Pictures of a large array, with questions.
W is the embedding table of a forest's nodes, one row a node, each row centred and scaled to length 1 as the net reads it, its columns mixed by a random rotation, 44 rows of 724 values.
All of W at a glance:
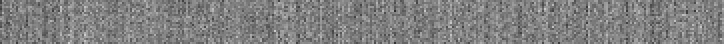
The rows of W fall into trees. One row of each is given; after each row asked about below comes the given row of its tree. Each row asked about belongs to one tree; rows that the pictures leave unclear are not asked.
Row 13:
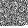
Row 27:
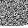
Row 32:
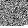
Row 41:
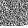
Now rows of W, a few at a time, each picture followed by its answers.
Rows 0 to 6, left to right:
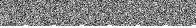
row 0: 13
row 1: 32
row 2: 27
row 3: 13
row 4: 27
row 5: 13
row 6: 13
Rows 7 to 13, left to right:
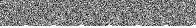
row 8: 41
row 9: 13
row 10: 13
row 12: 32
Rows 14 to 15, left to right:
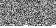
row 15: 27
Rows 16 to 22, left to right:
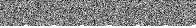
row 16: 32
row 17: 41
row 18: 32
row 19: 41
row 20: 32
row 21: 13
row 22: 27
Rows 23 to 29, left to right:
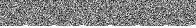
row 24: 32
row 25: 41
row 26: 32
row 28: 32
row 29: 41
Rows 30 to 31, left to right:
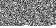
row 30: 13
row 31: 32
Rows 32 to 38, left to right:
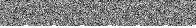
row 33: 13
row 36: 32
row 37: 13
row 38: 27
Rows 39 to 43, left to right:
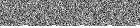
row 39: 41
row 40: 13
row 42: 13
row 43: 13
